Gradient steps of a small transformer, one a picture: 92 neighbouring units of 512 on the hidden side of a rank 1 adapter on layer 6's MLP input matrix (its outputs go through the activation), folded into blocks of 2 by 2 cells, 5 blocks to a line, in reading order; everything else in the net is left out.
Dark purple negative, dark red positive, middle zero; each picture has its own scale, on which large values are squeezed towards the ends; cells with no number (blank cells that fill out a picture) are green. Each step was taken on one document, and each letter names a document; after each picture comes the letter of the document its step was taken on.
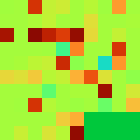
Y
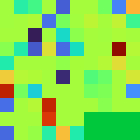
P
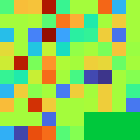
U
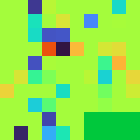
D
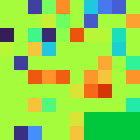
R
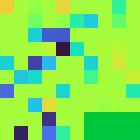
D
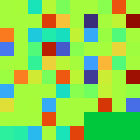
U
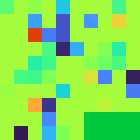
D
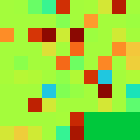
Y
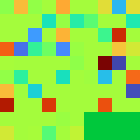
P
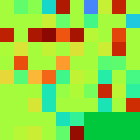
Y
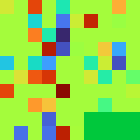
D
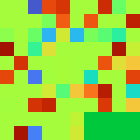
R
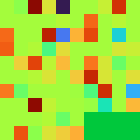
U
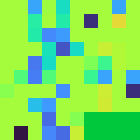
D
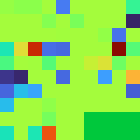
P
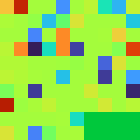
P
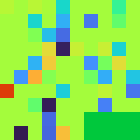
D
